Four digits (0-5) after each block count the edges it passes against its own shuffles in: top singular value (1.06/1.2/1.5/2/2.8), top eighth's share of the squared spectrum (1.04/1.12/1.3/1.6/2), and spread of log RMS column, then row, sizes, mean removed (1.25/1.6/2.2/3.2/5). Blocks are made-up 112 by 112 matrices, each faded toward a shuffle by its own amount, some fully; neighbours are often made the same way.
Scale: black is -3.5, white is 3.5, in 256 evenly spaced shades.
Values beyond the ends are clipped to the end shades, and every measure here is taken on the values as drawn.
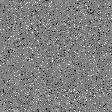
3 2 0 0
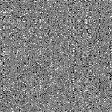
4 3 2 1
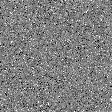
0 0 0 0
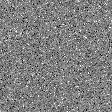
0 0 0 0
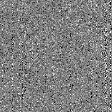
2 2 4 0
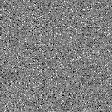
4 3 1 1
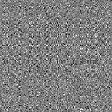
5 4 3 3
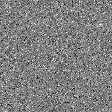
3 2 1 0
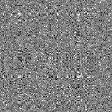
4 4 3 2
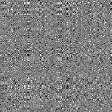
5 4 3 3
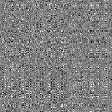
5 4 3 3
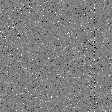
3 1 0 0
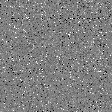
2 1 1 1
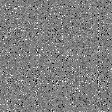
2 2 2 2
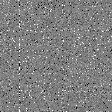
2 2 2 1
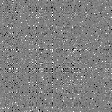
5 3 2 2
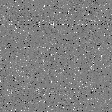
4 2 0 1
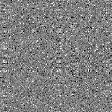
4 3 2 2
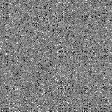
4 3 2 2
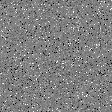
2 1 1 0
